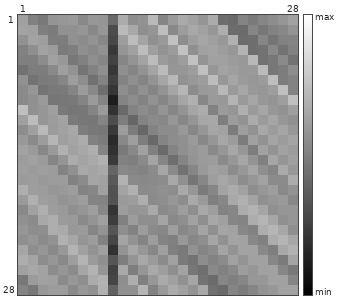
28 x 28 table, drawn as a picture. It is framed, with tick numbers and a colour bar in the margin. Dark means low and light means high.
No overall slope runs across the table. The values are skewed, with a long tail toward low values. Column 10 differs from the columns beside it. Overall the values sit about 60% of the way up the scale.
